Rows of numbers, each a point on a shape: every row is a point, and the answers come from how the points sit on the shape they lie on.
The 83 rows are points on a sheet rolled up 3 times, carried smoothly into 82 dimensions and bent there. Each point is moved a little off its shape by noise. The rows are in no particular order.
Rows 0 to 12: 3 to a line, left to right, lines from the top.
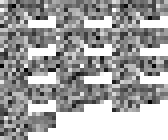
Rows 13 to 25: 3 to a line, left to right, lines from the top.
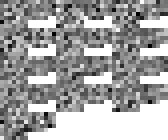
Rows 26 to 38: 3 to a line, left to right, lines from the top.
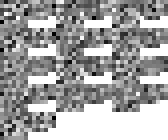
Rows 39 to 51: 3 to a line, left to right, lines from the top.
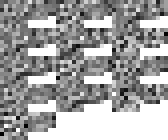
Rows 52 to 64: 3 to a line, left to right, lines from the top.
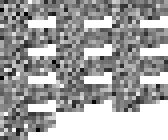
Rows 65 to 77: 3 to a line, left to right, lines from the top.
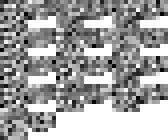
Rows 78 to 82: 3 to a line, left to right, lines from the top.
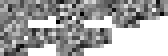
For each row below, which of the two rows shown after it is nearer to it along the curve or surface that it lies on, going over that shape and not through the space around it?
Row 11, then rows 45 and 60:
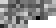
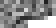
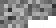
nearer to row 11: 45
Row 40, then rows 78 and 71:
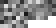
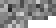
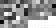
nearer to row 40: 78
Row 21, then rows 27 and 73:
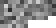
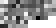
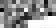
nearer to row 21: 73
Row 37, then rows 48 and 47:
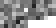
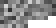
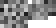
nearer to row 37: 47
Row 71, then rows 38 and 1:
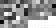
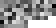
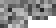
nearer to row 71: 38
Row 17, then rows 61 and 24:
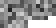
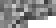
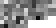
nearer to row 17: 24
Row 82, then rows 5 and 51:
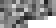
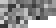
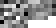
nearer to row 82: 5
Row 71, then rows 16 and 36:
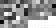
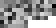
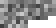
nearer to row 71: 16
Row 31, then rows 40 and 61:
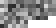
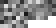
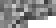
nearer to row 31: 40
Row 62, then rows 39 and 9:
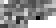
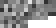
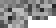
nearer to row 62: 9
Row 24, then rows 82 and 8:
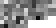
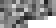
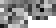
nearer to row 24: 82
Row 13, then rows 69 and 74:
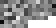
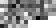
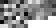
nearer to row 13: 74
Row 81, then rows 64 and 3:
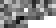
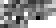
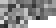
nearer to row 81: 3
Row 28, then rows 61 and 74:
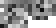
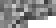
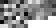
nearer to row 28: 74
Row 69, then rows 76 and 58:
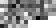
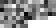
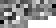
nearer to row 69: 58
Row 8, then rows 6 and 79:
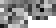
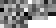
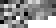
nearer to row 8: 79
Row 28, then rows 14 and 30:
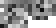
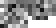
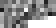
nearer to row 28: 14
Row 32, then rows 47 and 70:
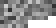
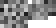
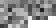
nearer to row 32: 47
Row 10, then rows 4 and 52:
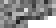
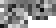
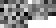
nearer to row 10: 52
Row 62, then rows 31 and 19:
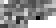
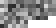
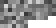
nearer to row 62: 31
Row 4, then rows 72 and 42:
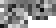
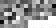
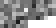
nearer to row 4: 72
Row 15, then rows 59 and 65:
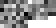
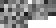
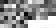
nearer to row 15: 65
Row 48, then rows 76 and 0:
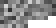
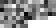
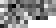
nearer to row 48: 76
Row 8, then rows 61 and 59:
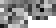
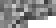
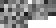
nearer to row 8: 59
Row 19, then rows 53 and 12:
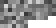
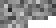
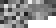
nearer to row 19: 53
